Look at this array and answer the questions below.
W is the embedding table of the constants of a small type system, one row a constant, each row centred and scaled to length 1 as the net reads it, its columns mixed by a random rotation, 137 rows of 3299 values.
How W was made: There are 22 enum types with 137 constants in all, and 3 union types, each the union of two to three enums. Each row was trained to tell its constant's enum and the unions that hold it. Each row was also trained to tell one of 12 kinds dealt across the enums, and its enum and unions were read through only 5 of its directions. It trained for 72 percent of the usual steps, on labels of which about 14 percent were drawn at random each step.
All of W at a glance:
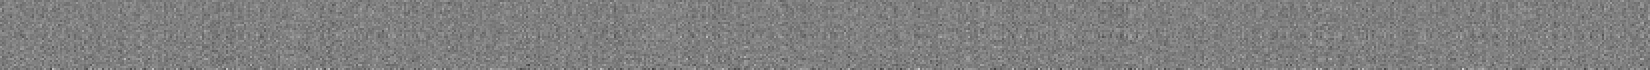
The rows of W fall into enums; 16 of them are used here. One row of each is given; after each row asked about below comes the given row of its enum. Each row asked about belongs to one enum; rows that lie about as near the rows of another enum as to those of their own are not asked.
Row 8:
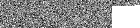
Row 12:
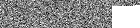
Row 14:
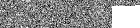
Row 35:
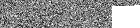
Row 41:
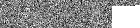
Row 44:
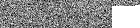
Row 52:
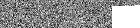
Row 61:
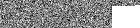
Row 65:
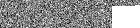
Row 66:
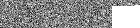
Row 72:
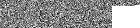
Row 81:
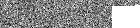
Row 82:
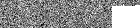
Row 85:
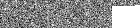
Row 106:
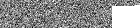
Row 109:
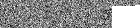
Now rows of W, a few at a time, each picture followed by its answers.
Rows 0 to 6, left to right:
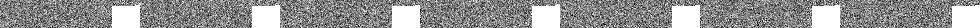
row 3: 35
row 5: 85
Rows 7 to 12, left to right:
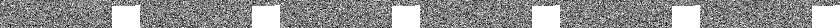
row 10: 12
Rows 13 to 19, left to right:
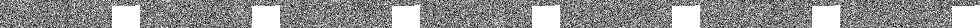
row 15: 106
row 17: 65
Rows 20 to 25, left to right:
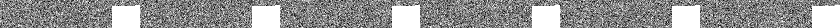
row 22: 72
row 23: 66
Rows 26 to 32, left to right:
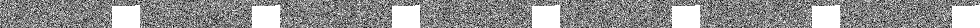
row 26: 72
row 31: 106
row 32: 65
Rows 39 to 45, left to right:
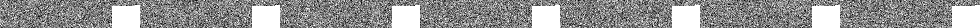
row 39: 72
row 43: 35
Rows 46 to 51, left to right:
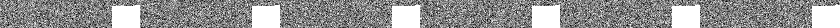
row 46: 12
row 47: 72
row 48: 82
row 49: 14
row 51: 81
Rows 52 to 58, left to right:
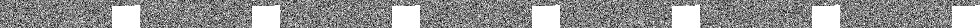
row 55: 66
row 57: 66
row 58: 8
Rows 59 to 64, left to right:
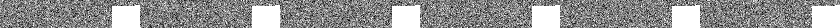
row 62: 44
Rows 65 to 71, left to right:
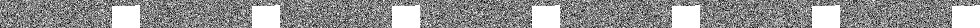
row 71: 12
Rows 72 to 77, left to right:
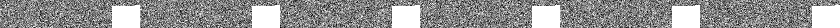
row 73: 72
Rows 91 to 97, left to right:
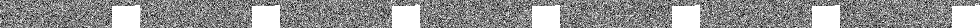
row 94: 106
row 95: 106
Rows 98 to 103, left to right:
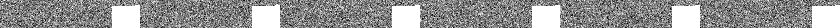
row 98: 35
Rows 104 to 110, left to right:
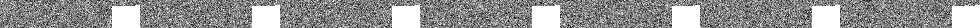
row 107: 8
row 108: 12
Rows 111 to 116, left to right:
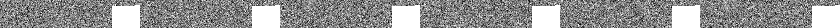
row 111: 66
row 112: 85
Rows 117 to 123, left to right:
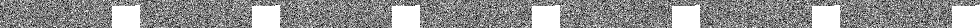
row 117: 109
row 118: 14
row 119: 44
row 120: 82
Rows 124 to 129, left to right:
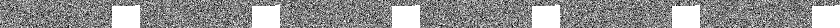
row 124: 44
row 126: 106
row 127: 35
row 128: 85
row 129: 85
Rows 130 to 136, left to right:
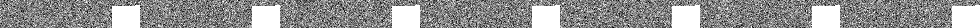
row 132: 66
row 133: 12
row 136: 82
